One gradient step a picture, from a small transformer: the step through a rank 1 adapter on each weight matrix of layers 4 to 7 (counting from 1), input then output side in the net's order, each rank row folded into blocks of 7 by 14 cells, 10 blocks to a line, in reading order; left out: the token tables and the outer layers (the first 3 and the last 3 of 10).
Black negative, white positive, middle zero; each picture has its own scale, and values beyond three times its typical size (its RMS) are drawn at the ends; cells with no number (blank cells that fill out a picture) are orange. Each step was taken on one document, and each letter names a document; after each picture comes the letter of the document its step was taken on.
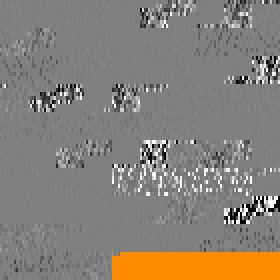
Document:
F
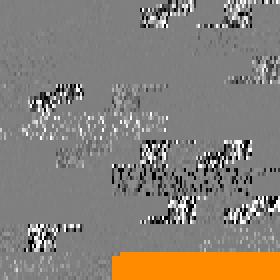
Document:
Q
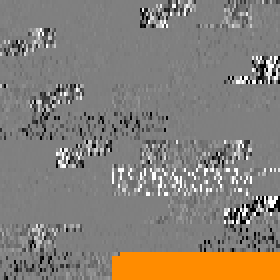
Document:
F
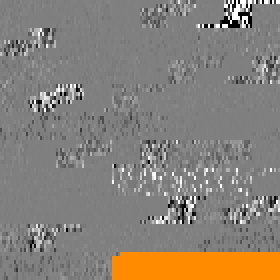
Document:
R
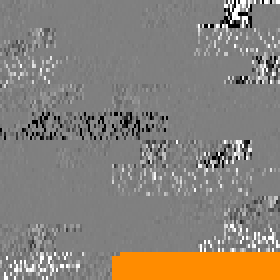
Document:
R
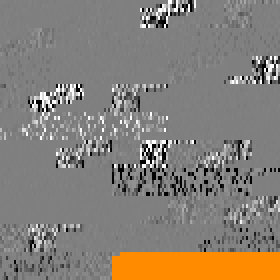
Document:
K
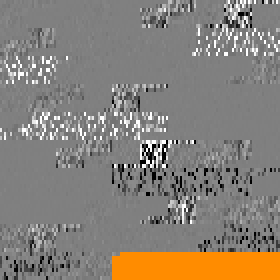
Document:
K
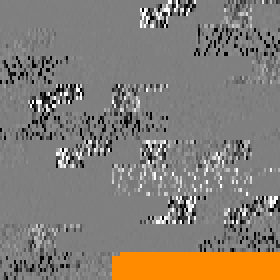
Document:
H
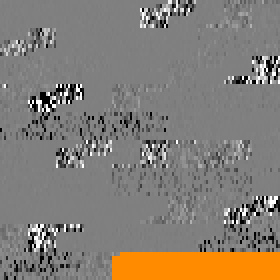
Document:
H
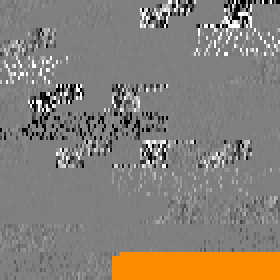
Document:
H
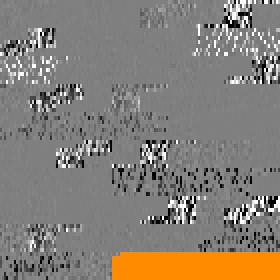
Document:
Q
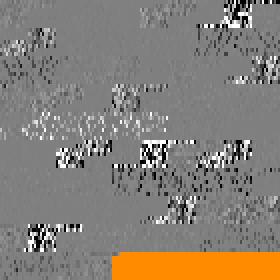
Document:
R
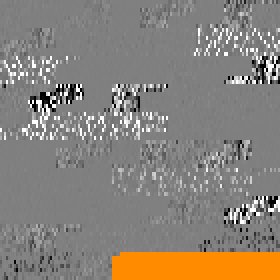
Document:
Q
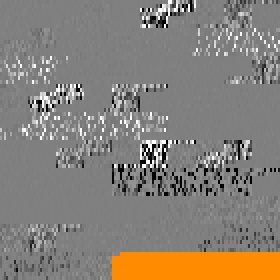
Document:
K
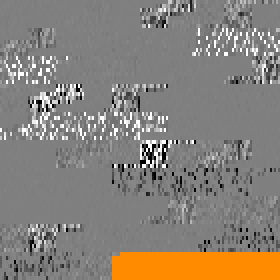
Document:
K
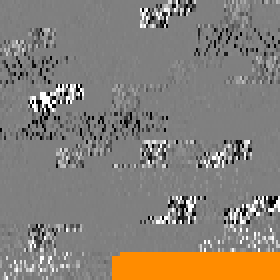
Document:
R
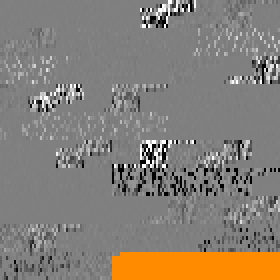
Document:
K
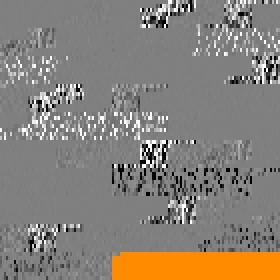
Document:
K
